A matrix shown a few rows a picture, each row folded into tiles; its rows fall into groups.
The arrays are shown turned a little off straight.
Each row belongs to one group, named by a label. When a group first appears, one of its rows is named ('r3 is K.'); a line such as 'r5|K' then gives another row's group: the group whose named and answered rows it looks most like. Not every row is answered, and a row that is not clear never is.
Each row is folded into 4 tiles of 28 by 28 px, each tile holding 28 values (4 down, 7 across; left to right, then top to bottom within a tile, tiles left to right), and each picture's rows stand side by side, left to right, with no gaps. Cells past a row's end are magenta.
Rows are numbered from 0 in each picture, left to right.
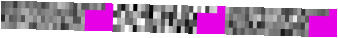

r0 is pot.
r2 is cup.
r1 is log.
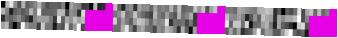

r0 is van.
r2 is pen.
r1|log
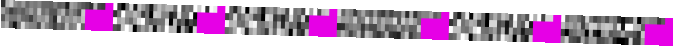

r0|van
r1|log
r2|log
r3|cup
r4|log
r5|cup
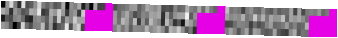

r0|van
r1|pen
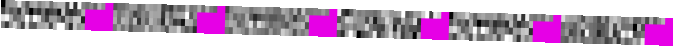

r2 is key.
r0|key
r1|pen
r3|log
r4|key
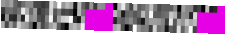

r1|van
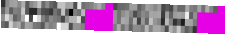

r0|key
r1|pen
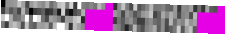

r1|van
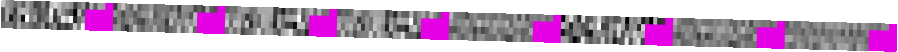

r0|pot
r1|van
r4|cup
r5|van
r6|cup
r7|key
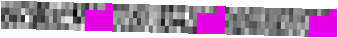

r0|pot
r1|pen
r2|van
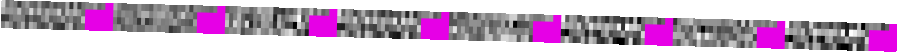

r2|pen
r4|key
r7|cup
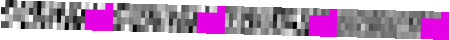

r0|log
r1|log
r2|pen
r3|pot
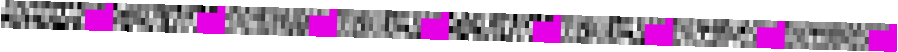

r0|cup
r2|log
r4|van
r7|key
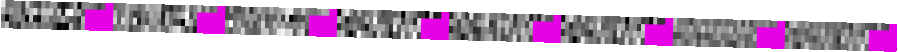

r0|cup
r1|pen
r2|key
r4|van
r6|cup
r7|van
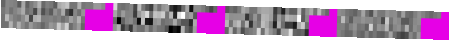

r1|cup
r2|pen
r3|pot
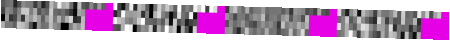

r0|pot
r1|log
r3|log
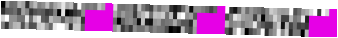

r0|key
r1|cup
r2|log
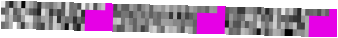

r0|log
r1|key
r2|pot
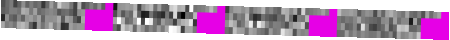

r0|pot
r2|key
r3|pot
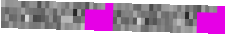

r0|pot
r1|pot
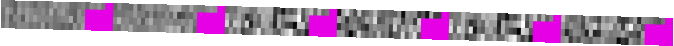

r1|key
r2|pen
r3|van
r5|cup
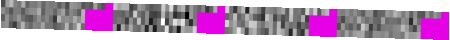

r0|van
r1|pot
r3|pot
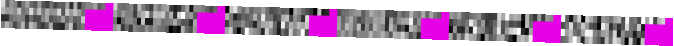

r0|cup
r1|cup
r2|van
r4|pot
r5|log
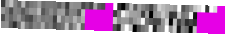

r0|van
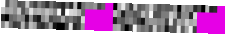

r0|cup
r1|van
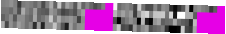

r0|pot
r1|cup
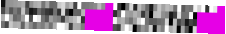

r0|key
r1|log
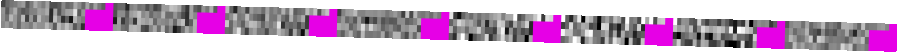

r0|pen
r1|pot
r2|log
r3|key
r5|log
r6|cup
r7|key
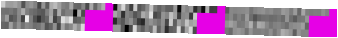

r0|pot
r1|van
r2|key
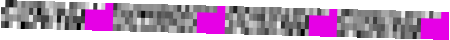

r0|log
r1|key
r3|log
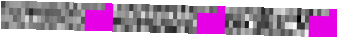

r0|key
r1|cup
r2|pot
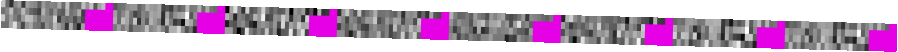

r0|log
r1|pen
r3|van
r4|cup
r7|pen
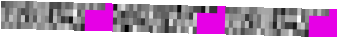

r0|pen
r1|van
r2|pen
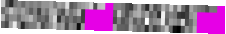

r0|log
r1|pot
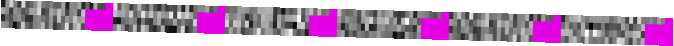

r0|van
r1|cup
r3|cup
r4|van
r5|key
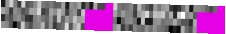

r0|van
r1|cup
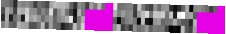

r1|cup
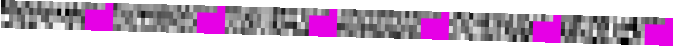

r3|cup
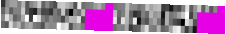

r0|key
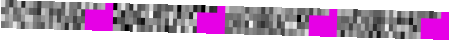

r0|log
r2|pot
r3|pot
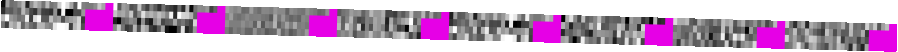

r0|key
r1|cup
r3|pen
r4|key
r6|pot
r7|log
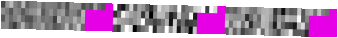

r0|van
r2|pen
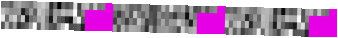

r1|pot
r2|pen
